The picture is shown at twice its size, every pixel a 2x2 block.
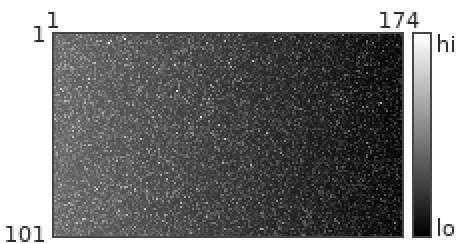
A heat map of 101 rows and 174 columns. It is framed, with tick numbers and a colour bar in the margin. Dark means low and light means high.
The grain is fine, like static. No regular stripes run through it. Values rise toward the left. On average the colour sits 30% of the way up the scale.
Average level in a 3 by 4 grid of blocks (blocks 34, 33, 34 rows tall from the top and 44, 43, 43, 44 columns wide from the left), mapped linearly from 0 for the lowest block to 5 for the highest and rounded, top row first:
5 3 2 0
5 3 2 0
5 3 2 0
